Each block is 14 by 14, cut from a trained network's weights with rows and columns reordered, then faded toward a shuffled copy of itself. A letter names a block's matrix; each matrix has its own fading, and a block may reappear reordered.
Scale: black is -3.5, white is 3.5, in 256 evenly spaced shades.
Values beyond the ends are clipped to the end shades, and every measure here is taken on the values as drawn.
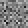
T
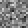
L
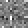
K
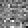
K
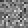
L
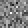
L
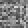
L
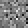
K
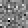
K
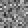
L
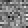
K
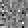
K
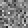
L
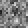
L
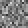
L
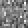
K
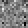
K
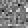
K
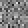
T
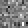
K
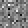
K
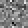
K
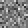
T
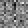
T
